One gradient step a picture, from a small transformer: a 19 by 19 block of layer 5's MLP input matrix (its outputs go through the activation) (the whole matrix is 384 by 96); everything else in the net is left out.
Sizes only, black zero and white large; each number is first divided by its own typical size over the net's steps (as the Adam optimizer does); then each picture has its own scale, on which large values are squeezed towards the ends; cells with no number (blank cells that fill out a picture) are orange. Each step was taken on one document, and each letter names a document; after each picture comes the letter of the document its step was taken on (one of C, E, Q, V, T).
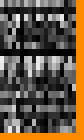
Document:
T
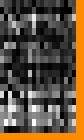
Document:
T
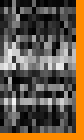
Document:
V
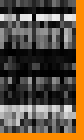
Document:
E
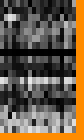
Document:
E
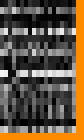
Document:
V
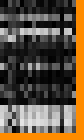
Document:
E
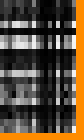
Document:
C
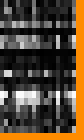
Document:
C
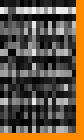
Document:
V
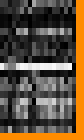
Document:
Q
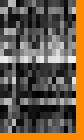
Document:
V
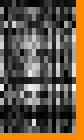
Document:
C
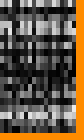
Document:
E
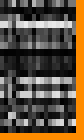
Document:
E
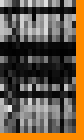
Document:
E
